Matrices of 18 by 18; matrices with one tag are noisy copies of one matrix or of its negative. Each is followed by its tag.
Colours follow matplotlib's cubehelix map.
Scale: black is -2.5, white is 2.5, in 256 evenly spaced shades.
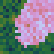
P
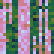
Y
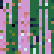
Y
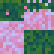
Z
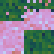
Z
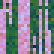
Y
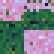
Z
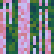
Y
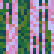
Y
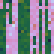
Y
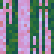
Y
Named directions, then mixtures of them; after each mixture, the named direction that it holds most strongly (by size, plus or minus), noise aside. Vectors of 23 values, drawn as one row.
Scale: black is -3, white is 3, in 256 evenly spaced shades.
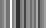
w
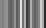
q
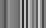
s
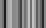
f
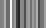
w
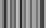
q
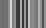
s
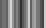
q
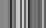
s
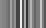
q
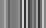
s
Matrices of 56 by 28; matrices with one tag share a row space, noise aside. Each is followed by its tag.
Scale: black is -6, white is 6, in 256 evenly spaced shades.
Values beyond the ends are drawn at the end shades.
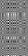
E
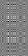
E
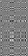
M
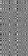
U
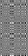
M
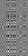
E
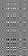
E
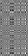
M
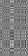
M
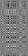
E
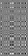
M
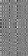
U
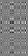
M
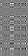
M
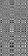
M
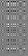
E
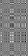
M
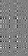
U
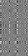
U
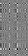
U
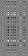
E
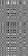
E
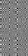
U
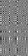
U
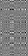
M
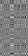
M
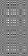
E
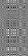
E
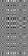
E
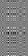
E
